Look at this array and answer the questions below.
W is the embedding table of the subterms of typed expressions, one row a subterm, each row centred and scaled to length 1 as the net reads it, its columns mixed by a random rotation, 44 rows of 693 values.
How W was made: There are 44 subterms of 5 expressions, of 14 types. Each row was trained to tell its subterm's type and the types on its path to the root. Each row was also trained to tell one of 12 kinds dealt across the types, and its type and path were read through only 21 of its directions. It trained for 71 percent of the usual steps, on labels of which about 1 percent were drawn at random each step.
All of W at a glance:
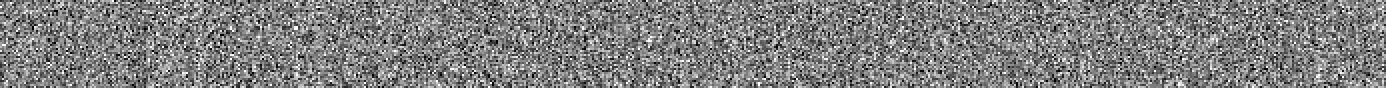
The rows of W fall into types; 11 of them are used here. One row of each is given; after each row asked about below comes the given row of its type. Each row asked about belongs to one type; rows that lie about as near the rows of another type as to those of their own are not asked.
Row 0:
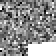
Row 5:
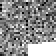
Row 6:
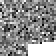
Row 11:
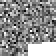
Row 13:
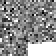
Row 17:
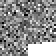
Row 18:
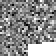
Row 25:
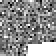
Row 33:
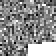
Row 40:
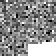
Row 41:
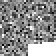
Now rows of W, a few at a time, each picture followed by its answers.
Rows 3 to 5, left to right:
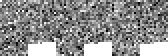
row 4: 0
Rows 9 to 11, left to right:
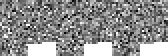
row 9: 25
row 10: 33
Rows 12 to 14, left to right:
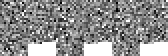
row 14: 13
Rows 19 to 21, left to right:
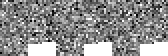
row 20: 5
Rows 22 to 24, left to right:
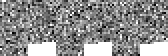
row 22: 11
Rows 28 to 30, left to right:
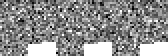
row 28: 17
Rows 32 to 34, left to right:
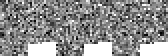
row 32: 0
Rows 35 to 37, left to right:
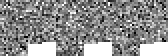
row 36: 33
